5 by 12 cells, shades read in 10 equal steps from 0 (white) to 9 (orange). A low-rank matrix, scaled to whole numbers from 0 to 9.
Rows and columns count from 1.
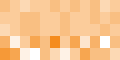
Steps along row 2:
same up same down same up down same up down up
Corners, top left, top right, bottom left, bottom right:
5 4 8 3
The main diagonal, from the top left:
5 4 5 7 5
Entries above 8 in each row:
0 0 0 1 0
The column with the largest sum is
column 1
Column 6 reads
5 4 4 9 3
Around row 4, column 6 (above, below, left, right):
4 3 5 4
